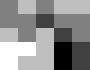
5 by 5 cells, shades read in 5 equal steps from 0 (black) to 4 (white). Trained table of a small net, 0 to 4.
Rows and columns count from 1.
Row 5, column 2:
3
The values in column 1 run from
2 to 4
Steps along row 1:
up down up same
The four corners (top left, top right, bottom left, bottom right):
2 3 4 1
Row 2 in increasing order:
1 2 2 2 2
